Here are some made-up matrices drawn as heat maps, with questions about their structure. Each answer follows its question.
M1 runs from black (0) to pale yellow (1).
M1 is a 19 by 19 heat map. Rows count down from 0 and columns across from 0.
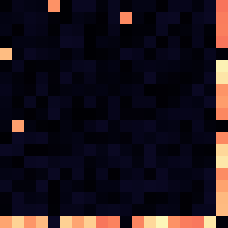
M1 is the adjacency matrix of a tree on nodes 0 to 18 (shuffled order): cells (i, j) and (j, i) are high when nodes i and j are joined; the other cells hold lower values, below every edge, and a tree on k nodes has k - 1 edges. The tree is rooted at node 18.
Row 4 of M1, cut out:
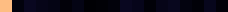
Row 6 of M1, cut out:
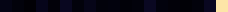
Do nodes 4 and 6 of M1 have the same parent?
no
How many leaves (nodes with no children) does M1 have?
16
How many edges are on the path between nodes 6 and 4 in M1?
3
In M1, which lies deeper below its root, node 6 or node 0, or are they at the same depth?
the same depth
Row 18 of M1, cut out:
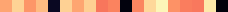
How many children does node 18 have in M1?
16
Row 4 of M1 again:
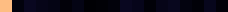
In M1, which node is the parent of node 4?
0
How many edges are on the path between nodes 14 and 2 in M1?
2
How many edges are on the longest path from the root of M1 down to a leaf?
2
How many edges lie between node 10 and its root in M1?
2
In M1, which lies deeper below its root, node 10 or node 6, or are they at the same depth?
node 10
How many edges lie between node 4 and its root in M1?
2
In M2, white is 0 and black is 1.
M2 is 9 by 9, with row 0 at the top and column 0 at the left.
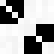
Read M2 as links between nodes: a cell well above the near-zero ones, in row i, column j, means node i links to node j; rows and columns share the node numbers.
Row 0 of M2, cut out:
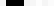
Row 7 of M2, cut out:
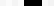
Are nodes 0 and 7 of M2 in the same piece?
no
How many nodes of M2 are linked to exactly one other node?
0
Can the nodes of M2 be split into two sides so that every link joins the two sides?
no
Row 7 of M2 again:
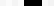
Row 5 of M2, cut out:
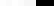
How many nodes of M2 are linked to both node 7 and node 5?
1
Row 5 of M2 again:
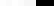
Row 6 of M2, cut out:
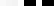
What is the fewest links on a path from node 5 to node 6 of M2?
1
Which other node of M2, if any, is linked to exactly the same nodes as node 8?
node 7
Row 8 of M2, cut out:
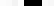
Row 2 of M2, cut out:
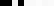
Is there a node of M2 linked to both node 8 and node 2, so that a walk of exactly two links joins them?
no
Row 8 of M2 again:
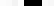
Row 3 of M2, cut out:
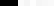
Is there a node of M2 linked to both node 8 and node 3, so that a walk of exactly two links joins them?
no
